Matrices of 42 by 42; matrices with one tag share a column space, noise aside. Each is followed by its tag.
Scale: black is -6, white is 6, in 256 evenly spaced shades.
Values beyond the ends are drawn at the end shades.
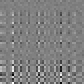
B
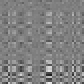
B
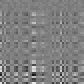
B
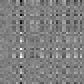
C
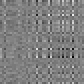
C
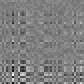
B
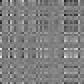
C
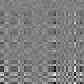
B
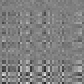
B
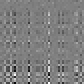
B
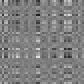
C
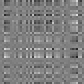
C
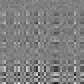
B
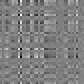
C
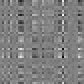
C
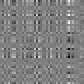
C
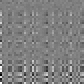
B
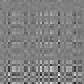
B
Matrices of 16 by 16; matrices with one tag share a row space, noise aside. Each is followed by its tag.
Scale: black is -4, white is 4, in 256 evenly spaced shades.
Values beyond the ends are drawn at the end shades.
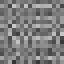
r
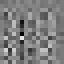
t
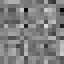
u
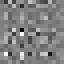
t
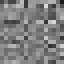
u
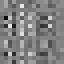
t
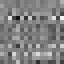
r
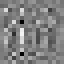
t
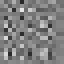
t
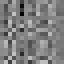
t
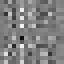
t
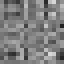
u
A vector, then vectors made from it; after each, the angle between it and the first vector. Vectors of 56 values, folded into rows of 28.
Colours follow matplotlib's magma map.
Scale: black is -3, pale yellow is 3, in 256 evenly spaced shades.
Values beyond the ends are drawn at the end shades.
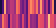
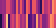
orthogonal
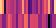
nearly opposite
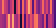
orthogonal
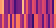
partly opposed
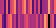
partly opposed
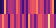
nearly parallel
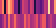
partly opposed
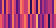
partly opposed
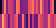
nearly parallel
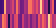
nearly parallel
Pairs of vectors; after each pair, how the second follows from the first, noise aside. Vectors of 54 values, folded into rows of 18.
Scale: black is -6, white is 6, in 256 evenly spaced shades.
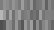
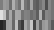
scaled up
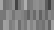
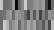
scaled up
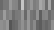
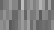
copied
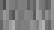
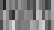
scaled up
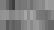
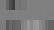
partly zeroed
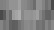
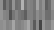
shuffled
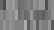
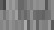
copied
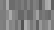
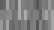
shuffled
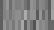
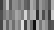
scaled up
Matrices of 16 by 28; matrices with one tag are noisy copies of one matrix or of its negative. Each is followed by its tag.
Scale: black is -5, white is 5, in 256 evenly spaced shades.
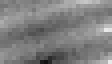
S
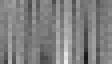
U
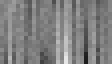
U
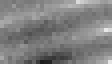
S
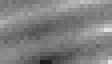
S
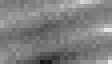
S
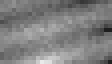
S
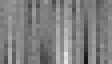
U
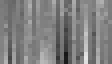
U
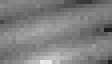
S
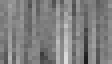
U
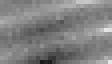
S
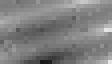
S
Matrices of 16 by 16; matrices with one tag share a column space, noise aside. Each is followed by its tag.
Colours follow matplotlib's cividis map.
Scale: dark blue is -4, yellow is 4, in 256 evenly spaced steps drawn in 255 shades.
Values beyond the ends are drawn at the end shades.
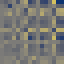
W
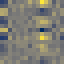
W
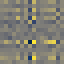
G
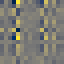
W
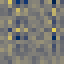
W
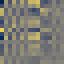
W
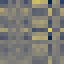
W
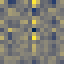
W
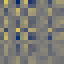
W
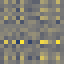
G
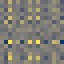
G
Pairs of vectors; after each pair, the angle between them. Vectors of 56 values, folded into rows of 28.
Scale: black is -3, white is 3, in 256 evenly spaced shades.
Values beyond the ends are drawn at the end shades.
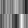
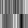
nearly opposite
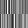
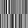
nearly parallel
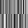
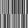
partly opposed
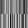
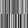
nearly opposite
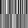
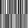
nearly parallel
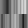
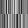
orthogonal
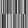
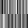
partly opposed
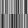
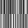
nearly opposite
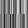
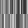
nearly opposite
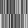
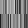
nearly opposite
